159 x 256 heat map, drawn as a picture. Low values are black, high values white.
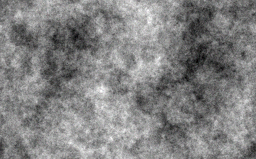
There are no lone odd cells. No row or column stands out. On average the colour sits 50% of the way up the scale. The halves do not mirror each other. The histogram is bell-shaped.
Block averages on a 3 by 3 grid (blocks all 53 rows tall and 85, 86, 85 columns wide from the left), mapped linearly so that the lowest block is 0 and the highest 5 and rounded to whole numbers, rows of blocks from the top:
2 5 0 / 2 4 0 / 4 5 3
